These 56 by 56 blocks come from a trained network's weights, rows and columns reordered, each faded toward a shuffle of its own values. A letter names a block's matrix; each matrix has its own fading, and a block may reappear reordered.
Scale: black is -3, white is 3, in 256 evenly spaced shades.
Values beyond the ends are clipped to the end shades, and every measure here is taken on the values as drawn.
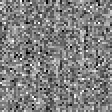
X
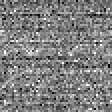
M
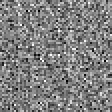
X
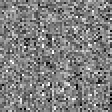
X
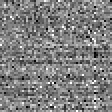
M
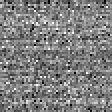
M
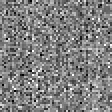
X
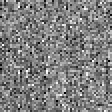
X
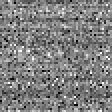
M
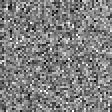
X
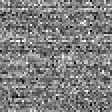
M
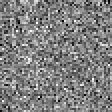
X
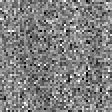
X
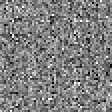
X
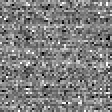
M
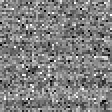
M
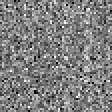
X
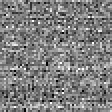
M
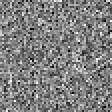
X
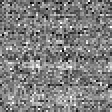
M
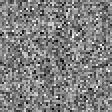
X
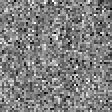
X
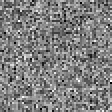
X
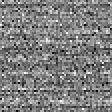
M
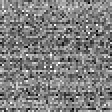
M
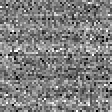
M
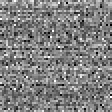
M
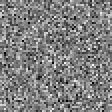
X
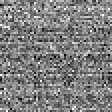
M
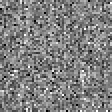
X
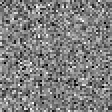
X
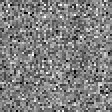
X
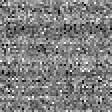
M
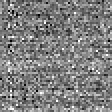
M
